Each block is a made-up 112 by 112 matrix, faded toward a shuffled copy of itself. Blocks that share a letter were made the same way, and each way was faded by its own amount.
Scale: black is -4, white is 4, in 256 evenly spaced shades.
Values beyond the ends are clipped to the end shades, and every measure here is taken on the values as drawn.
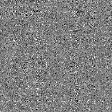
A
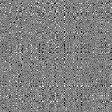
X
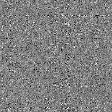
A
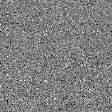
A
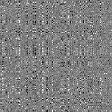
X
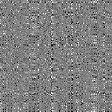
X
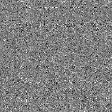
A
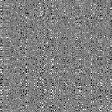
X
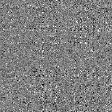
A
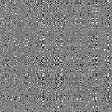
X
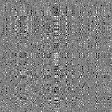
X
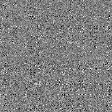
A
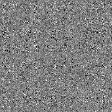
A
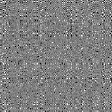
X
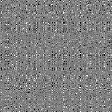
X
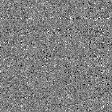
A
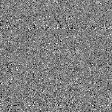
A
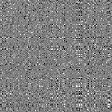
X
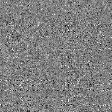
A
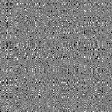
X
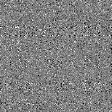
A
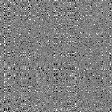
X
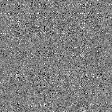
A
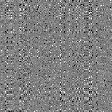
X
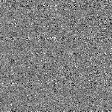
A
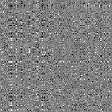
X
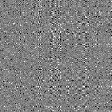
X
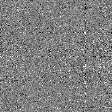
A
